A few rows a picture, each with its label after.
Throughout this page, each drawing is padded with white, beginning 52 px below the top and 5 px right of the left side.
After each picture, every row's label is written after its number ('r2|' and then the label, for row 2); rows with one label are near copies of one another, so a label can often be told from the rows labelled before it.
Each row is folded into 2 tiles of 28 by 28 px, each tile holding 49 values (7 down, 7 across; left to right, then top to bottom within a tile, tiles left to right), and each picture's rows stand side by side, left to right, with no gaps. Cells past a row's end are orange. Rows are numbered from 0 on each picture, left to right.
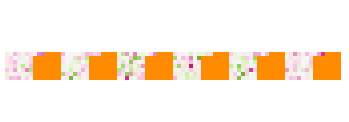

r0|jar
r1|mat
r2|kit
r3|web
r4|mat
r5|jar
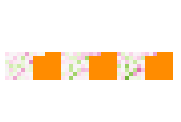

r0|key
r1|mat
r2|mat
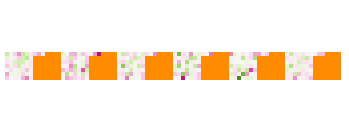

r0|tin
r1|jar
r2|kit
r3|kit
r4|mat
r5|kit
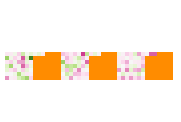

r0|web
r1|key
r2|jar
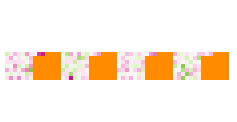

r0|jar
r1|kit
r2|jar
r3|mat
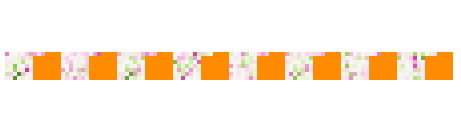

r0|mat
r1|jar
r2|mat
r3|key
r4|tin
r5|mat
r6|kit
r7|web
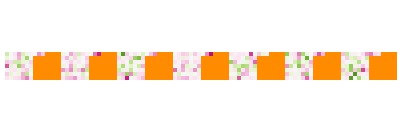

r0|tin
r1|jar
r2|kit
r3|jar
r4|key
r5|tin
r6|mat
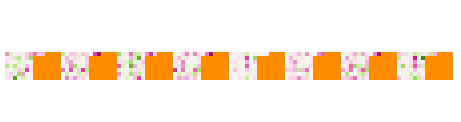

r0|mat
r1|jar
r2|tin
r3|jar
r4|web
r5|jar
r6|jar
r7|web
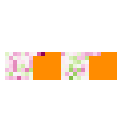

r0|jar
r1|mat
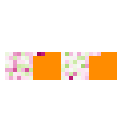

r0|jar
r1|kit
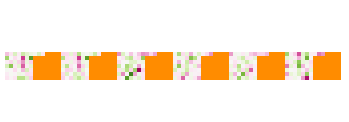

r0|web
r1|web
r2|mat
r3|kit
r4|mat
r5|tin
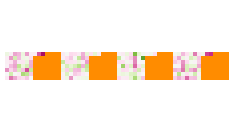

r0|jar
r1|key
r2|web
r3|jar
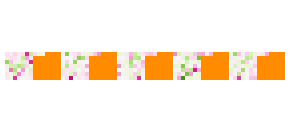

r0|key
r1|kit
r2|tin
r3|mat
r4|kit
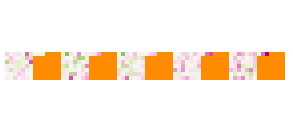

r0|key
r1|kit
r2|kit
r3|jar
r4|jar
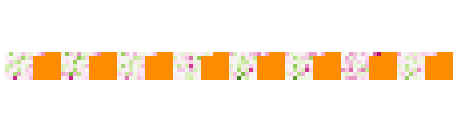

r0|kit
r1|kit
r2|kit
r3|web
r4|mat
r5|mat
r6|jar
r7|mat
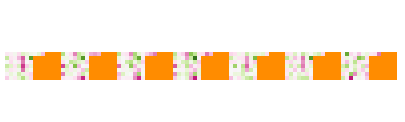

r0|web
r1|tin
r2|tin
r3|tin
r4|web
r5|web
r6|kit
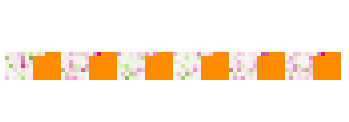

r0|web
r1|jar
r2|mat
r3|mat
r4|jar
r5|jar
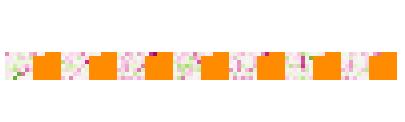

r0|mat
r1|key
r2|jar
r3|key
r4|jar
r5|web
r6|jar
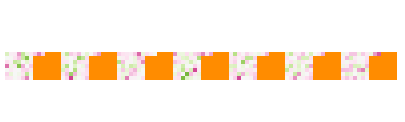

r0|tin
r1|kit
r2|key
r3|mat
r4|kit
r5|kit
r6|jar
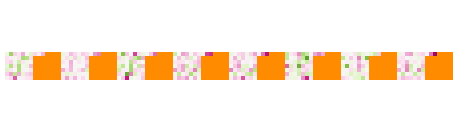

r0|kit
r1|jar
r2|kit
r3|jar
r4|jar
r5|tin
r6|web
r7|jar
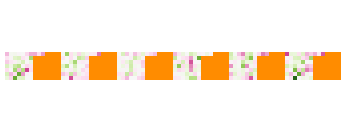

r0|mat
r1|kit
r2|kit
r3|web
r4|tin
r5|mat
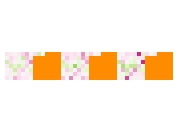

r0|key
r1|key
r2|key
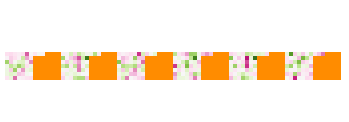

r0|key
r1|web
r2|key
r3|tin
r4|web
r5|kit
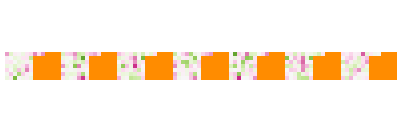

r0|mat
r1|tin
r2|web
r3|tin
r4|kit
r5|web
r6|key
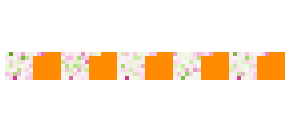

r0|kit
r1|key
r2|kit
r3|mat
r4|kit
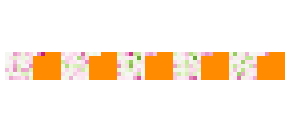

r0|jar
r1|key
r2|tin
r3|tin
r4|kit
